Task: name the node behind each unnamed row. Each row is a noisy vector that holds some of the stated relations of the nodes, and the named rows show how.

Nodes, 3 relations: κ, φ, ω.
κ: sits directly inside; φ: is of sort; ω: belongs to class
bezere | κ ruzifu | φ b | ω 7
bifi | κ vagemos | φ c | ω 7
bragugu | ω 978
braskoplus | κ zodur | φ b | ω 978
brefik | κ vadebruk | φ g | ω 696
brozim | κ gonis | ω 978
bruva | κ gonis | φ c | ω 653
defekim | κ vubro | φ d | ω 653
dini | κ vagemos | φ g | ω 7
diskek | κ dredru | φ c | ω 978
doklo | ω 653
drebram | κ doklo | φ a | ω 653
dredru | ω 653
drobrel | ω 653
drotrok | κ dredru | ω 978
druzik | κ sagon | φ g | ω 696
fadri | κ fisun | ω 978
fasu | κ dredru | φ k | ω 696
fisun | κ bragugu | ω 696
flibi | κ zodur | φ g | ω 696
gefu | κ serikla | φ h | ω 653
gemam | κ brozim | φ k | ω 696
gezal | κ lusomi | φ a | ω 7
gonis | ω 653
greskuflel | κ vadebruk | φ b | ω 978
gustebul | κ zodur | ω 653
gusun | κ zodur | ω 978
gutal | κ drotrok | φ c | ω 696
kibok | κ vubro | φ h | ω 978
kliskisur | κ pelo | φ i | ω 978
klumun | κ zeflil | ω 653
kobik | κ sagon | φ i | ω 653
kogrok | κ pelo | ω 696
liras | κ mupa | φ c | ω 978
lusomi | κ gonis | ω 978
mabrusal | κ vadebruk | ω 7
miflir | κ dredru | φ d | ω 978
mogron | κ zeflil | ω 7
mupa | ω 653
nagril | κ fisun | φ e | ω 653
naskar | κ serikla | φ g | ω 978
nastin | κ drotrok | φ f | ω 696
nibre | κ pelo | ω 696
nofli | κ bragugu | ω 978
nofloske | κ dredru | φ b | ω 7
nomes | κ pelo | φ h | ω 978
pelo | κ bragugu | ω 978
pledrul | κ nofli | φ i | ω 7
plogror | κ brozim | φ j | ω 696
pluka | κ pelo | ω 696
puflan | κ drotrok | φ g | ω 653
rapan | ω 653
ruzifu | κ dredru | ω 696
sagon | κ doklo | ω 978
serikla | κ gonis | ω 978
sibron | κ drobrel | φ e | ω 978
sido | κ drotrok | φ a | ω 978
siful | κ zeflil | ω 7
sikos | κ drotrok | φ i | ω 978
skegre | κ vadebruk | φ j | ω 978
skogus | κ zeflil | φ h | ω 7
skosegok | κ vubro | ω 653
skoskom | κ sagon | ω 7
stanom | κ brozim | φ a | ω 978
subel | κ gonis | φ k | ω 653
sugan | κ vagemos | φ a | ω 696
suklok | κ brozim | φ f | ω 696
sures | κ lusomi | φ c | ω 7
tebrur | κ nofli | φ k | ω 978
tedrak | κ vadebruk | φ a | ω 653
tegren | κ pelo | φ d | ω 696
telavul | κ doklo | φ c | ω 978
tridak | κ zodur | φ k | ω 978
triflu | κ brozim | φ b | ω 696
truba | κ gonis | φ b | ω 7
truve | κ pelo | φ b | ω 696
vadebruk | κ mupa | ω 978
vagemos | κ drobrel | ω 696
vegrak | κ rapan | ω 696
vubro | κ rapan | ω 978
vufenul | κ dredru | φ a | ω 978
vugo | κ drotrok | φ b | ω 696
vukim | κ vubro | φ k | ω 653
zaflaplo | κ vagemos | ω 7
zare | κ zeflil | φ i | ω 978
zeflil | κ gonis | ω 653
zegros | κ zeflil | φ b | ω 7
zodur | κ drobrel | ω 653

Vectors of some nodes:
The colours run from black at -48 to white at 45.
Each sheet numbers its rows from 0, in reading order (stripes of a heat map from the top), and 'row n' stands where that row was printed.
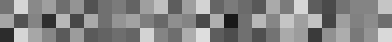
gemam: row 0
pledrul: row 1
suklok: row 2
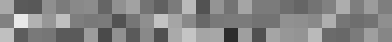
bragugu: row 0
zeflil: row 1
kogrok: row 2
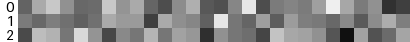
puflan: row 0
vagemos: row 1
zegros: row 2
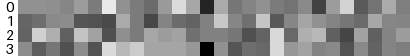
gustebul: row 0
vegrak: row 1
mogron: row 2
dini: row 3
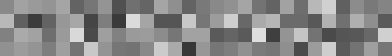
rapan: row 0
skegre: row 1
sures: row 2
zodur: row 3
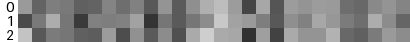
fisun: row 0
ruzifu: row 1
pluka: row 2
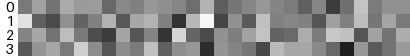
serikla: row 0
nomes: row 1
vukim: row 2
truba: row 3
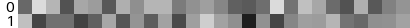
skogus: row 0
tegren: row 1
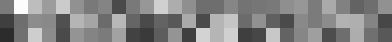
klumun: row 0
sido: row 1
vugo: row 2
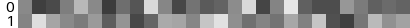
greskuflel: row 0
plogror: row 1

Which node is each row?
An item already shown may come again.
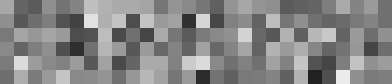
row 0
sibron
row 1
flibi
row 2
skosegok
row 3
druzik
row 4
plogror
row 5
zare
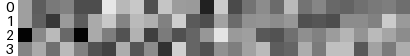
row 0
flibi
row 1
tridak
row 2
nastin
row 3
vukim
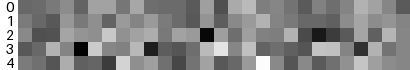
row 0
vufenul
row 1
sagon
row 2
braskoplus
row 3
gutal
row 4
kibok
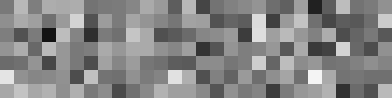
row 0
stanom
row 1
sures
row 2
mabrusal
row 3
naskar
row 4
skoskom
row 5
nagril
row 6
bruva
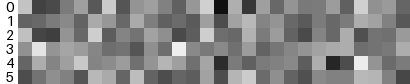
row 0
kliskisur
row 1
vufenul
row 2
liras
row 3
subel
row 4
zare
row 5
sido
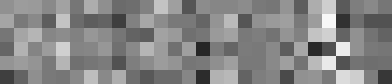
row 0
drobrel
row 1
tedrak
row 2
dredru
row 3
zare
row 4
mupa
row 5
sikos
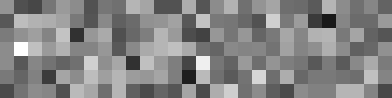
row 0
vadebruk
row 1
triflu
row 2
kobik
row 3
gefu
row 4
sugan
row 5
zaflaplo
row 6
sido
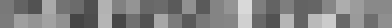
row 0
vubro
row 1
skosegok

